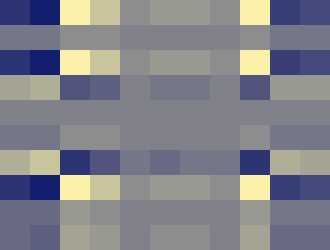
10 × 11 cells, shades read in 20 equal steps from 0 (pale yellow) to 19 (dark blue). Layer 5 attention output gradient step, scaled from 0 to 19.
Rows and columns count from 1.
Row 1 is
17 19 0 4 9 8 8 9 0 16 15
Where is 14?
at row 4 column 3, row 4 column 9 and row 7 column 4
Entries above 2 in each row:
9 11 9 11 11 11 11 9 11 11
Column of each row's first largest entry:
2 1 2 3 1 1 3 2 1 2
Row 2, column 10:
11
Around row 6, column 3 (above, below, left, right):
10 17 11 9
